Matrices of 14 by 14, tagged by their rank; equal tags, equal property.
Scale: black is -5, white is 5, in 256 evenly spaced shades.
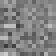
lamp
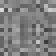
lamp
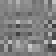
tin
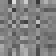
tin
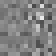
lamp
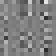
tin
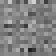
lamp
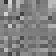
lamp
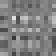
tin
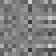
tin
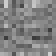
lamp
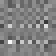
tin
